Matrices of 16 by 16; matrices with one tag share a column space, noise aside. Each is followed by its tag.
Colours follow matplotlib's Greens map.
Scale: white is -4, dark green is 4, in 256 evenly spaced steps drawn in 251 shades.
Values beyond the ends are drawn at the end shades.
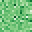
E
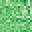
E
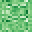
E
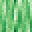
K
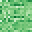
E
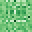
E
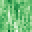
K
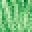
K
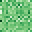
E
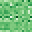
E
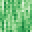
K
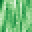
K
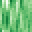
K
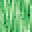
K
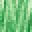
K
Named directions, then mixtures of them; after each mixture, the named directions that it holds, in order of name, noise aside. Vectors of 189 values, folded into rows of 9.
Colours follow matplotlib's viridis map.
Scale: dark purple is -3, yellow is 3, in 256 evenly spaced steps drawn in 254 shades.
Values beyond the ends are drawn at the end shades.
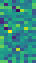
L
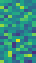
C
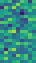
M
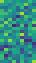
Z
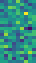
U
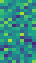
Z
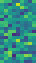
C, M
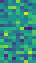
U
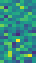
C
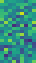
Z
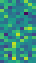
C, U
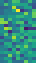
L, U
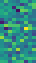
L, U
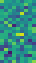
C, Z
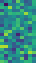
L, U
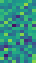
Z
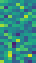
C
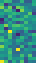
C, L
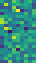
L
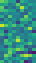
C, U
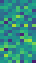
Z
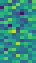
M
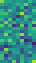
Z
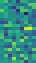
L, U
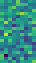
U, Z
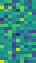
C, L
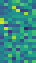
L, U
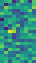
L, M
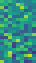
C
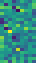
L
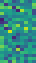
L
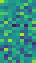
Z
